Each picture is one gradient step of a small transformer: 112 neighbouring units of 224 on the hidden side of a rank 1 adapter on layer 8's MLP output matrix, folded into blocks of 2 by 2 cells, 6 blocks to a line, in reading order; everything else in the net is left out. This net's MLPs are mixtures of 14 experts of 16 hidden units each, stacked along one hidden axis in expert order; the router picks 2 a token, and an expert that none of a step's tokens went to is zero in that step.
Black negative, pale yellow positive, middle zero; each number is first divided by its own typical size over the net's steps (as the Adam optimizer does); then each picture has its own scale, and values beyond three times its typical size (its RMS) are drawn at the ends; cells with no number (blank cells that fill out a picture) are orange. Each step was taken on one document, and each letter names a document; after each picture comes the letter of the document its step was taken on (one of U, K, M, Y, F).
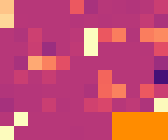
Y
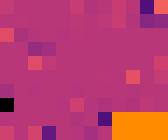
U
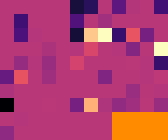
Y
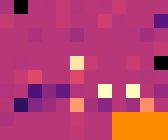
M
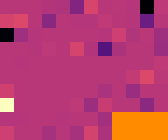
U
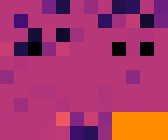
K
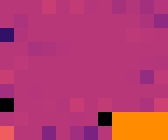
U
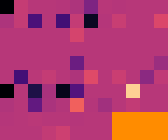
M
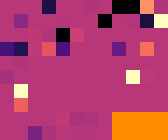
K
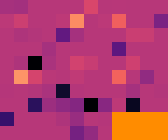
M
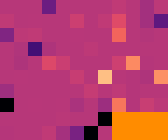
U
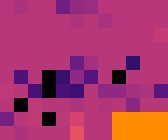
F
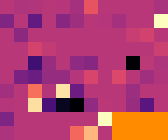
M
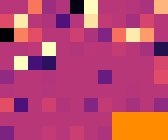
Y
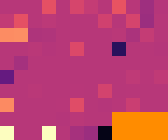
U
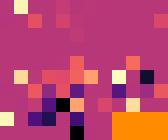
F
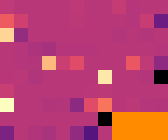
U
